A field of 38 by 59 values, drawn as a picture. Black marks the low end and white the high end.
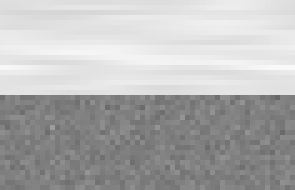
The table splits into 2 rows of 1 panel. Panel 1,1: very high, streaked across, faint in contrast. Panel 2,1: middling, fine-grained, faint in contrast.
